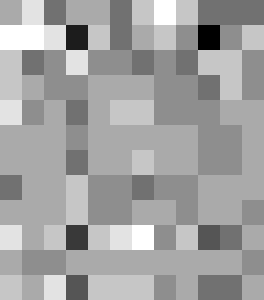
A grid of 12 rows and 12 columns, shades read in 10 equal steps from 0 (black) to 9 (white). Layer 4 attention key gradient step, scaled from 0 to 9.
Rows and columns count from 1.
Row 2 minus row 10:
1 3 1 -1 0 -4 -3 2 -2 -3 1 1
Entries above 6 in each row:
4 6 4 2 3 0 1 1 1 6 0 5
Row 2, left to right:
9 9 8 1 7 4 6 7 5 0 5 7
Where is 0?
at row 2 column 10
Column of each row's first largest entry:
8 1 4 1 1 1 7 4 4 7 1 3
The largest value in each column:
9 9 8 8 7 8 9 9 7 7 7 7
